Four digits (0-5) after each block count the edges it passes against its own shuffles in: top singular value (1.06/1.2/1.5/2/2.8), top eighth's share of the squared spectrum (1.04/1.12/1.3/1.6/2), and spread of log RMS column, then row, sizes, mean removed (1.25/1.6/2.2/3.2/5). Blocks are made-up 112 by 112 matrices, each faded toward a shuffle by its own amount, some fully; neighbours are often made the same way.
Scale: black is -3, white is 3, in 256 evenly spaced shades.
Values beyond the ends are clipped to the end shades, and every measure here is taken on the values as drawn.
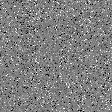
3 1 0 0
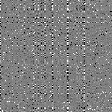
5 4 3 3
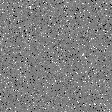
0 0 0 0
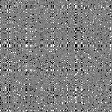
5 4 3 3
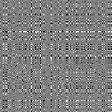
5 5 4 4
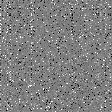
4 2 1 1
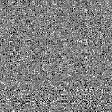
4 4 2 3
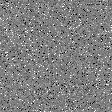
0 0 0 0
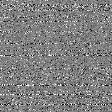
2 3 0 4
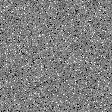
0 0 0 0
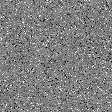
0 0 0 0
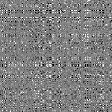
5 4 3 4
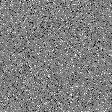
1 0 0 0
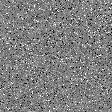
0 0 0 0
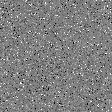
0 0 0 0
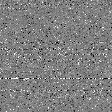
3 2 0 2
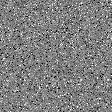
2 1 0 0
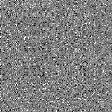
4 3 2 2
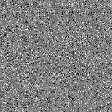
4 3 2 1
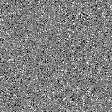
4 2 1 1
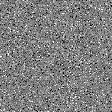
3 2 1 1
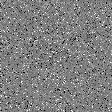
0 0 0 0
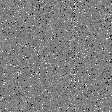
3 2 1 0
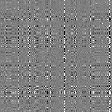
5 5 4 4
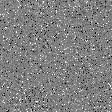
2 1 0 0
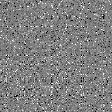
4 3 2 2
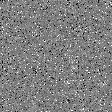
2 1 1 0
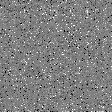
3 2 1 1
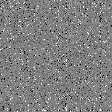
3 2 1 1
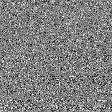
1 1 0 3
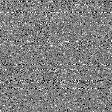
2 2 0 3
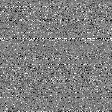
2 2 0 3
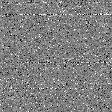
2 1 0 2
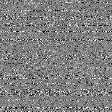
2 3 0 4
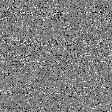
1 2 0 3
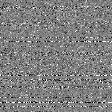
2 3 0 4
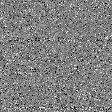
1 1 0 2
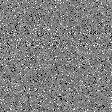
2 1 0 2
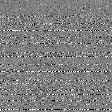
3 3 0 4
